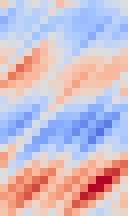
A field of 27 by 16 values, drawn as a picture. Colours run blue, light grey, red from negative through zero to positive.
The ninth with the lowest average is the middle right. On average the colour sits 50% of the way up the scale. The ninth with the highest average is the bottom right. Stripes running across repeat 2 times from top to bottom. No lone cell stands out from its neighbours.
